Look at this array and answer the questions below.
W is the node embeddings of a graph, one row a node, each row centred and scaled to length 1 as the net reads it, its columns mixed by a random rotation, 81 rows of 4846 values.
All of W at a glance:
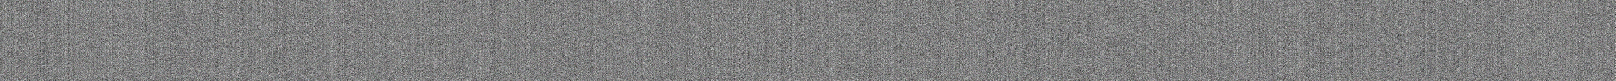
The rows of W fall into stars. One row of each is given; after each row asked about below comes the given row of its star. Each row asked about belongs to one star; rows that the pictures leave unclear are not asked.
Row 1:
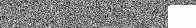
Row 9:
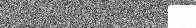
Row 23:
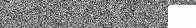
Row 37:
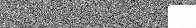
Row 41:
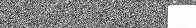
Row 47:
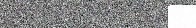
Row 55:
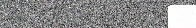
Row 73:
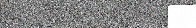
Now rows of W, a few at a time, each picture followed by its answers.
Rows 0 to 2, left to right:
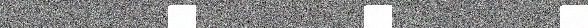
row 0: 23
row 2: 1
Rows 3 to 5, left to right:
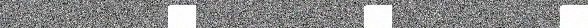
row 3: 9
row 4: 23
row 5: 23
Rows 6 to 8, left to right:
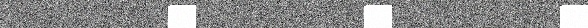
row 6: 41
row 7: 1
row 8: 55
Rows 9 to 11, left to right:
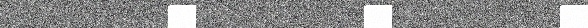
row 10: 1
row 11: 37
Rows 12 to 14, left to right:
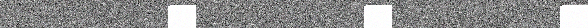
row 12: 37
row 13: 47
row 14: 55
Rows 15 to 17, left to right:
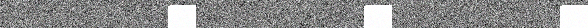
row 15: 23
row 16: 73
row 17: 41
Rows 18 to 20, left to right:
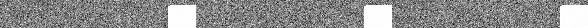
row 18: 55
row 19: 1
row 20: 55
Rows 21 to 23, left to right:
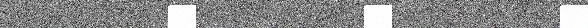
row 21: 41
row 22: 73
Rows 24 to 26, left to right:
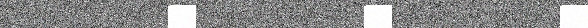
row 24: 9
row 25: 9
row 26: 73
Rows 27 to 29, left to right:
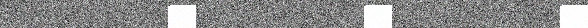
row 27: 55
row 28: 23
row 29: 37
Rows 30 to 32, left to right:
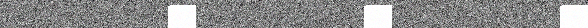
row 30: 23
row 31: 73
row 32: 55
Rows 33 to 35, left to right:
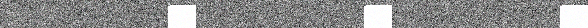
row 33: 37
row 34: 41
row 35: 41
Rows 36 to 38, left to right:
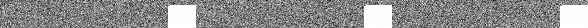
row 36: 55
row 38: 9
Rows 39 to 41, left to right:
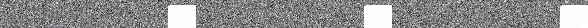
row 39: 41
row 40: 47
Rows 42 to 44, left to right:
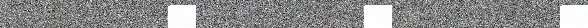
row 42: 1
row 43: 37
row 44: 37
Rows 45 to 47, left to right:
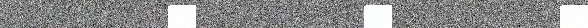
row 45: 9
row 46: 9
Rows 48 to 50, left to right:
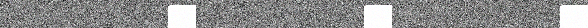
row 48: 23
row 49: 73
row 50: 37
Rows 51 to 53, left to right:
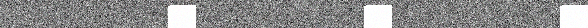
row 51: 1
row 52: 55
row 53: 55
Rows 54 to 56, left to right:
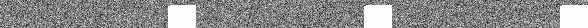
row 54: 1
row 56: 9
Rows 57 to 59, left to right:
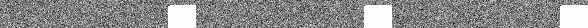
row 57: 55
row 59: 47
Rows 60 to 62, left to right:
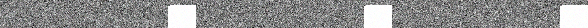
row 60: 9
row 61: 47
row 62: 9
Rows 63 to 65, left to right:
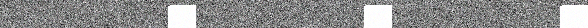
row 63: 55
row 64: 37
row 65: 41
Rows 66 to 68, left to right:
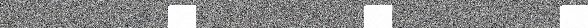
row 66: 47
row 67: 37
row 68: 1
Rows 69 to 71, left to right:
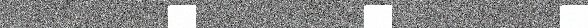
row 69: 1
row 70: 9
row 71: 37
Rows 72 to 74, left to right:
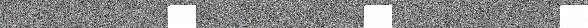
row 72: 1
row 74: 37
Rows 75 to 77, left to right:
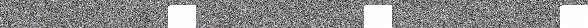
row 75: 47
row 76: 9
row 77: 55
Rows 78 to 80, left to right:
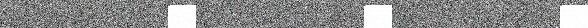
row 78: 41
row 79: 47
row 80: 73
